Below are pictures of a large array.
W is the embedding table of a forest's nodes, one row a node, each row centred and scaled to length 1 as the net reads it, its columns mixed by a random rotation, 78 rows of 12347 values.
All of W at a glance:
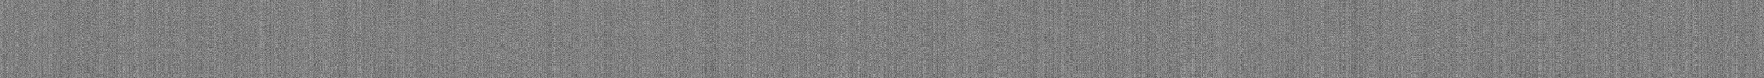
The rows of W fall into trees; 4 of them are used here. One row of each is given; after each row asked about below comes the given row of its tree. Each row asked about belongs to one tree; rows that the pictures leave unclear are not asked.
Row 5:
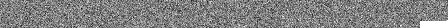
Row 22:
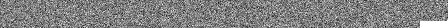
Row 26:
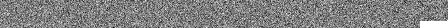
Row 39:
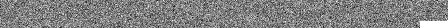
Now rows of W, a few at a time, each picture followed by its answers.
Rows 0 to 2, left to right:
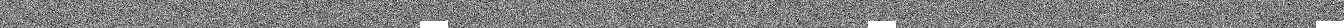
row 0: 5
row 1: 5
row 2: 39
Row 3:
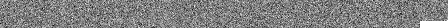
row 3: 5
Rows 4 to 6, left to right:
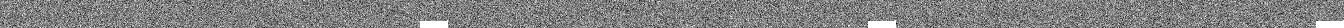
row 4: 26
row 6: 5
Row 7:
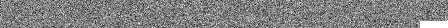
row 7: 39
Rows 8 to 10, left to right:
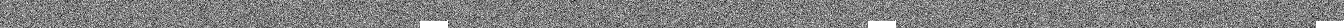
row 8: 26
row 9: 26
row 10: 39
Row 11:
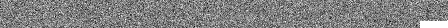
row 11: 39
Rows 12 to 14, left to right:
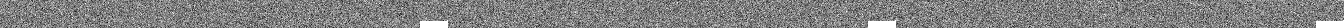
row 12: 5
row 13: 22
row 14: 39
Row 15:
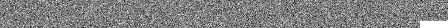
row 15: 22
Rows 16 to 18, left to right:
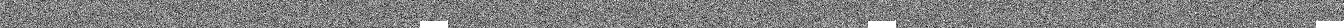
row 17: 5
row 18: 22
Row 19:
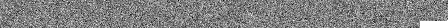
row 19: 39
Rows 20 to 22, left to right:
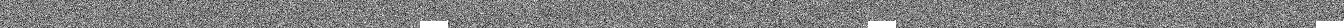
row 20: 26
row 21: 5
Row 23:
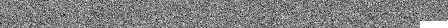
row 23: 5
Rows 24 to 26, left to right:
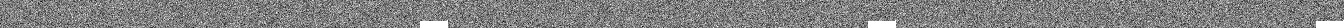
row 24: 5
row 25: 22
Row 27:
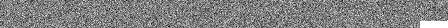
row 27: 26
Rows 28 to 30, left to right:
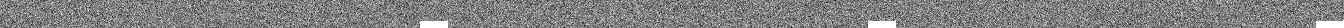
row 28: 5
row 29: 22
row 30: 26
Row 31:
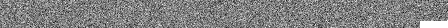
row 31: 22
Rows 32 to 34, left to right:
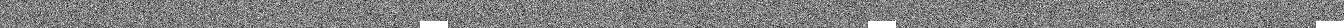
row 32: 22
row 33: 5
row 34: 39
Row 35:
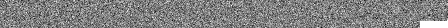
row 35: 22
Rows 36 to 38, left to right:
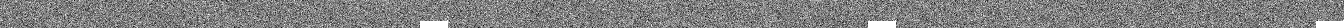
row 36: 39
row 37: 39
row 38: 5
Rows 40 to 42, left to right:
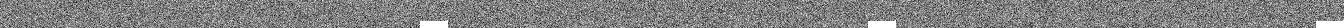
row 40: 39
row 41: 5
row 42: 22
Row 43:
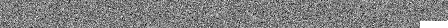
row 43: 39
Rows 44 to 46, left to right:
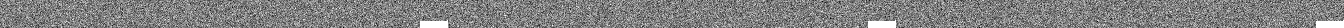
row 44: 22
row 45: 22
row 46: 22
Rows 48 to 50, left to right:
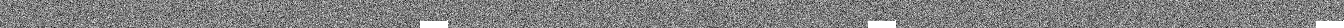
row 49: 26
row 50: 26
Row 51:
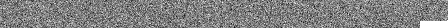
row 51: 39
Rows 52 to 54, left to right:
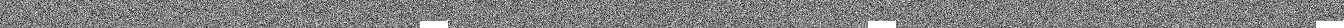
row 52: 5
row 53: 26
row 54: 22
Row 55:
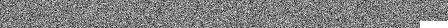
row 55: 22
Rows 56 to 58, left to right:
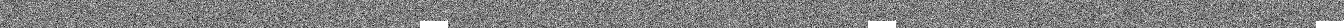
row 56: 39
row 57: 22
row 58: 39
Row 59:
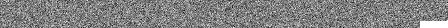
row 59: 22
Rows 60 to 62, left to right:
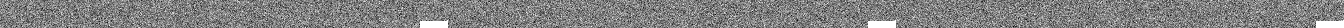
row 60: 5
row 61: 5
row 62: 39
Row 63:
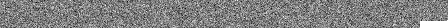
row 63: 5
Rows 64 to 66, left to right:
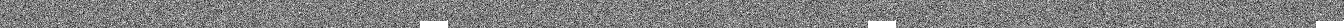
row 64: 22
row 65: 22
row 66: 5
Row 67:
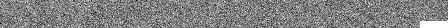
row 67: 5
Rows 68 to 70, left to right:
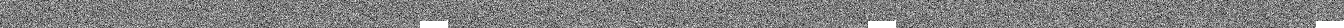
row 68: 5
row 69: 5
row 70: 5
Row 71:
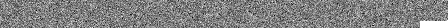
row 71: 39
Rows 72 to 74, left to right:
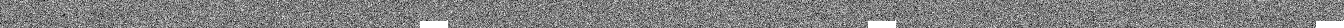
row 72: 5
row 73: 22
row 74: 39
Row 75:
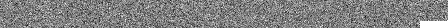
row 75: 39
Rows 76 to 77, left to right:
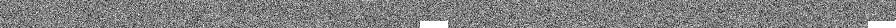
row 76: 39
